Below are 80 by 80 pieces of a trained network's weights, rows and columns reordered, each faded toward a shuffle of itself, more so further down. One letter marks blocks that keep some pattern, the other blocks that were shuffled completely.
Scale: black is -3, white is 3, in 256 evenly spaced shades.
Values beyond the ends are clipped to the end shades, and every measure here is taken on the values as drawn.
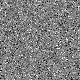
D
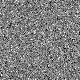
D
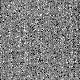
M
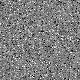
D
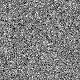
D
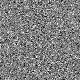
M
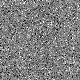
D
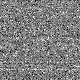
M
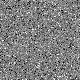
D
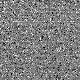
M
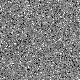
D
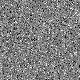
D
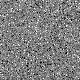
D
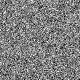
D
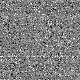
M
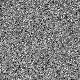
D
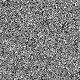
D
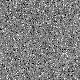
D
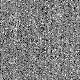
M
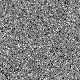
D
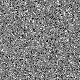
D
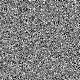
M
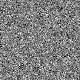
M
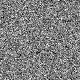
D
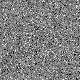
D
